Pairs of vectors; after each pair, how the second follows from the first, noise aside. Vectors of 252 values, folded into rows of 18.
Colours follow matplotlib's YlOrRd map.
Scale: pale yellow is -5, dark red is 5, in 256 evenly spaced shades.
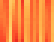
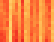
copied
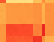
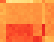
copied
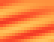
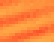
shrunk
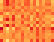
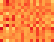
copied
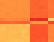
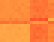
shrunk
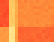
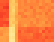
copied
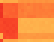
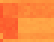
shrunk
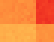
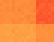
shrunk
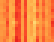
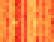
copied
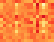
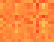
shrunk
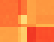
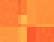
shrunk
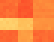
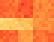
copied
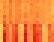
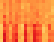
copied
